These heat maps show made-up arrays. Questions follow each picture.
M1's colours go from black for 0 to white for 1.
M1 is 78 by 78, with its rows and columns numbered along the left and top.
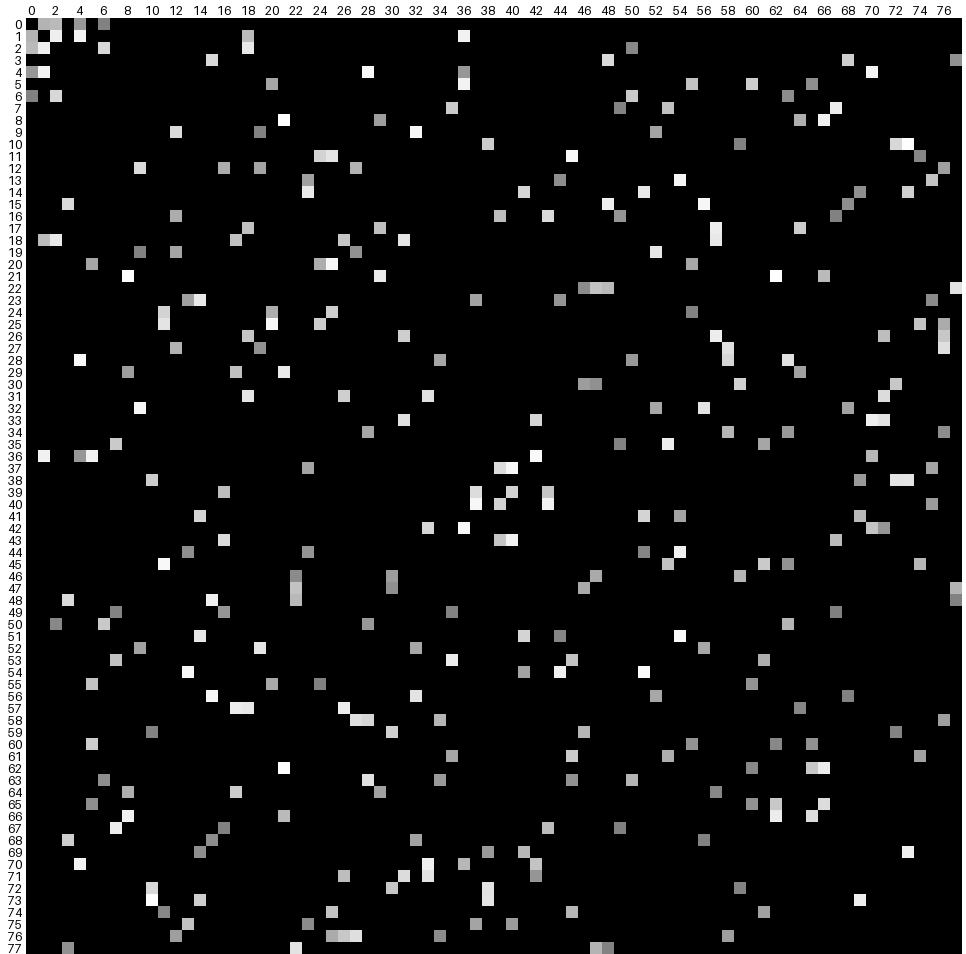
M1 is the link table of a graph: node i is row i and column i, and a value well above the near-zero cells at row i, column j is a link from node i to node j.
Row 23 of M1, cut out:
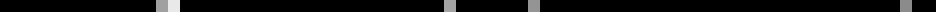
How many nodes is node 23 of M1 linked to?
5
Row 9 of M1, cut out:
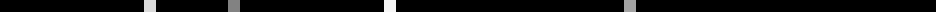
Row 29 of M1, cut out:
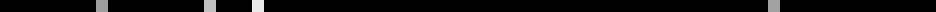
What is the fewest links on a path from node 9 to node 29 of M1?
6
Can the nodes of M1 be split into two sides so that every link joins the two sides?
no
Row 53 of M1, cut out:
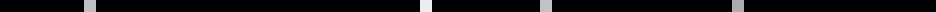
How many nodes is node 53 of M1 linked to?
4
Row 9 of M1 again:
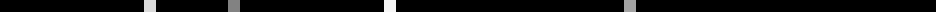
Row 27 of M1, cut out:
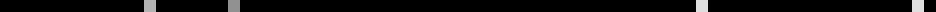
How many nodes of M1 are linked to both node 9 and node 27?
2
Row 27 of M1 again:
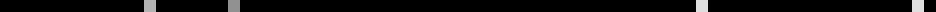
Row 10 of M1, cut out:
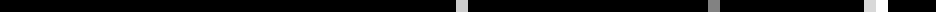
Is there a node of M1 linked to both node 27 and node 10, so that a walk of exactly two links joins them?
no
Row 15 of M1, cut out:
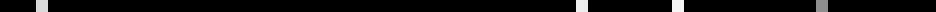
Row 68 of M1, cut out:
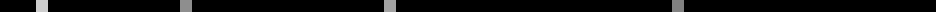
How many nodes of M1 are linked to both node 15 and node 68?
2
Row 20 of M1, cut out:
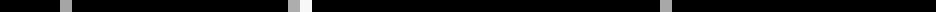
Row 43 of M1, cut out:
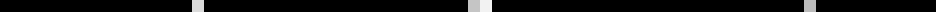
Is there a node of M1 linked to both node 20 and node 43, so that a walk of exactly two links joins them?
no
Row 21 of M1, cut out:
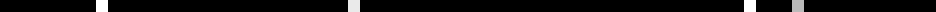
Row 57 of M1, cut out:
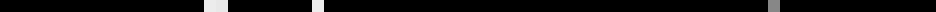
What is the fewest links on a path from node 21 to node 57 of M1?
3
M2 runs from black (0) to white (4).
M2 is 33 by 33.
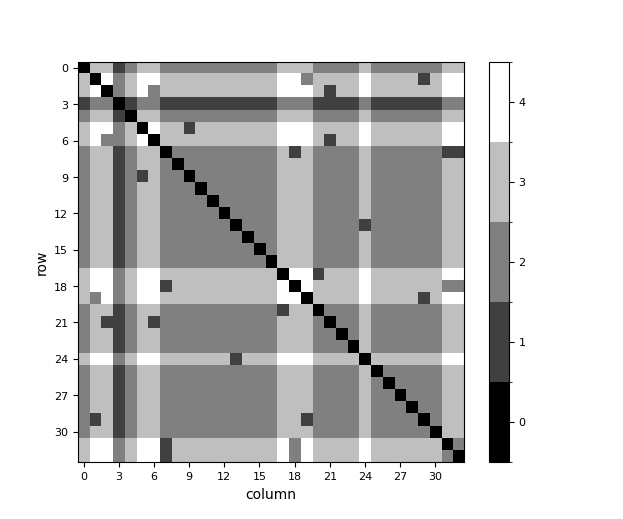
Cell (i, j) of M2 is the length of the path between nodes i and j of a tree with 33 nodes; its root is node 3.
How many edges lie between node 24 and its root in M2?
2
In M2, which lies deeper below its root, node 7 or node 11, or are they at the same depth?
the same depth
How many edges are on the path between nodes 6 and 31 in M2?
4
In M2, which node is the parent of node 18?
7
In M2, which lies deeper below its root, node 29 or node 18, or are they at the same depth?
node 18
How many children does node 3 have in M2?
22
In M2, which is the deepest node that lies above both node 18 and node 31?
7
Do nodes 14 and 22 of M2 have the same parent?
yes
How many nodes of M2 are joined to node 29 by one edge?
3
